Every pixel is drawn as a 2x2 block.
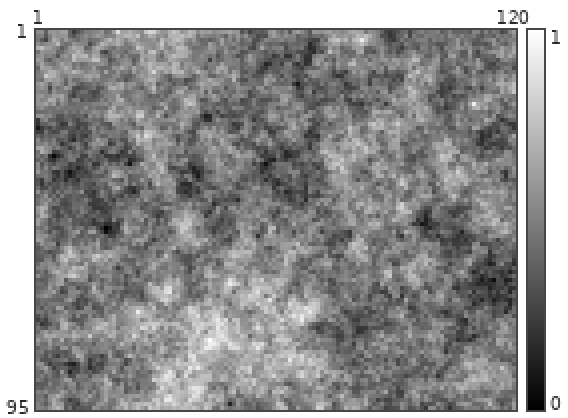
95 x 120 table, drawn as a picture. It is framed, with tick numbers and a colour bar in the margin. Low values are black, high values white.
No regular stripes run through it. The texture is blotchy. No row or column stands out. Overall the values sit about 50% of the way up the scale. The bottom middle is the ninth with the highest average. The histogram is bell-shaped. The halves do not mirror each other.
